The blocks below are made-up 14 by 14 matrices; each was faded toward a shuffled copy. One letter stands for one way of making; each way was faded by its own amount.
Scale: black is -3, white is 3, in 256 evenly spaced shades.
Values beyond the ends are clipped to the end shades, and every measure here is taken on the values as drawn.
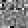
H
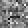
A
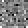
H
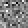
A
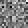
A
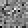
H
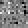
H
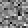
A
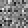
A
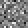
A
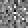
A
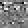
H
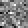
A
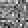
A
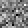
A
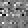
H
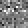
H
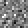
A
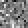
A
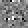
H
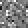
A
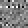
H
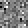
A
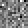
A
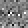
H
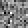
A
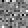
H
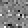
H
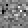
H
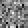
A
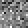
A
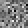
A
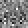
A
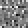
A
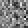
A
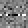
H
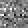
H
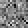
A
